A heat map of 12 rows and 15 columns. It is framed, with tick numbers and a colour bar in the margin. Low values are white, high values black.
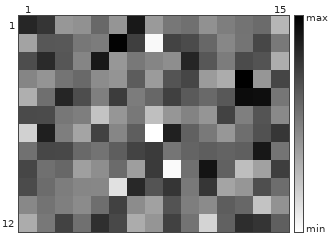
There is no seam. The bottom left is the smoothest part. No row or column stands out.
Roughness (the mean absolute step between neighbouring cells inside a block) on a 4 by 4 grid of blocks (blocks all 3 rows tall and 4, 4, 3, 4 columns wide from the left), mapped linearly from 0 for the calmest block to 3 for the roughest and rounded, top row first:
1 3 1 0 | 1 1 0 2 | 1 1 1 1 | 0 2 1 1
